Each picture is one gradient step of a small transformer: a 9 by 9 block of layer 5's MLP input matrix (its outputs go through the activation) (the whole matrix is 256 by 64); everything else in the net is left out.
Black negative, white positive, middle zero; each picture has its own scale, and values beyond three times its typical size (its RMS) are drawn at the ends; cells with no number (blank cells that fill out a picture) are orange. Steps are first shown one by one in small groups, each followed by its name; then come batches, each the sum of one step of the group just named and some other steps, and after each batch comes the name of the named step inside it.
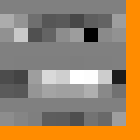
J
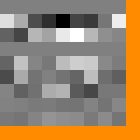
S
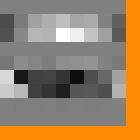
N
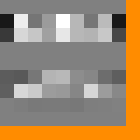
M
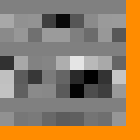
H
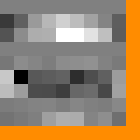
N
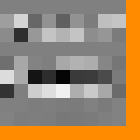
S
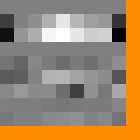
M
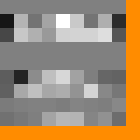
M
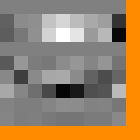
H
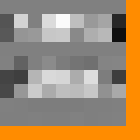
M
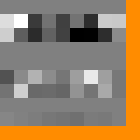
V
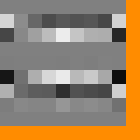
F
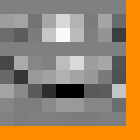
V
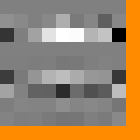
F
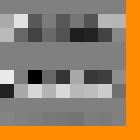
V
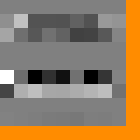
V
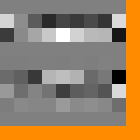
F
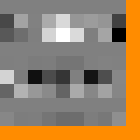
V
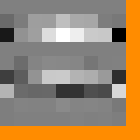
F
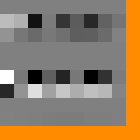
V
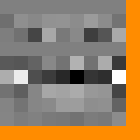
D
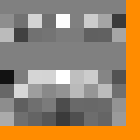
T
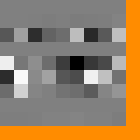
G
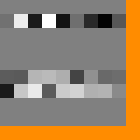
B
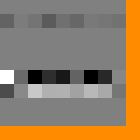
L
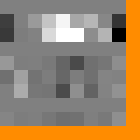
G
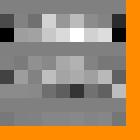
B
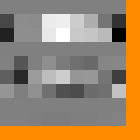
B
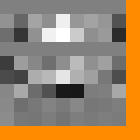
T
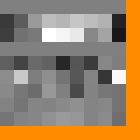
D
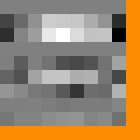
B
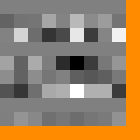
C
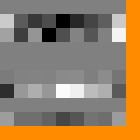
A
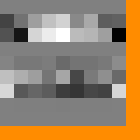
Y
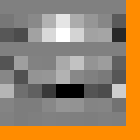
Y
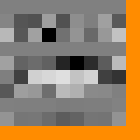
A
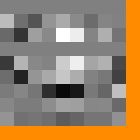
A
